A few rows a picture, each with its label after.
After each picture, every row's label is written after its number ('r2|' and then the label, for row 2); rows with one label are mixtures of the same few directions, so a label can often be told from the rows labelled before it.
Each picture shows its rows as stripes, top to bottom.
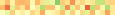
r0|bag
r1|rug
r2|rug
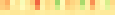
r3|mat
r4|mat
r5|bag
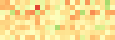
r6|rug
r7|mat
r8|mat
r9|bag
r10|mat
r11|bag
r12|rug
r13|mat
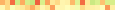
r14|mat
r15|rug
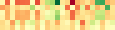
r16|bag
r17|rug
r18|bag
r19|bag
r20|mat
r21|mat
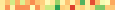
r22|mat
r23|bag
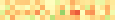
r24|bag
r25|rug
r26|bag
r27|rug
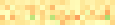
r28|bag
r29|rug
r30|rug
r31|rug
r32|bag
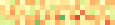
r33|mat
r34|rug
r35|mat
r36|bag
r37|mat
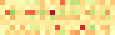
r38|bag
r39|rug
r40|rug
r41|rug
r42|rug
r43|mat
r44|bag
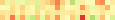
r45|bag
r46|mat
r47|mat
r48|mat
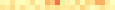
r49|bag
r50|mat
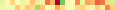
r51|bag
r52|mat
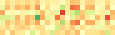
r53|bag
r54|bag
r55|bag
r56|mat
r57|bag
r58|bag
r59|rug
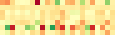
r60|mat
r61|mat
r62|bag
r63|bag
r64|mat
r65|rug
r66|rug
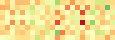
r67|bag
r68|rug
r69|mat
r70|bag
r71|mat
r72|rug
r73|bag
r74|mat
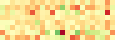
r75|rug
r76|bag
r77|rug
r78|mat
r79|mat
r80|rug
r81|bag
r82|bag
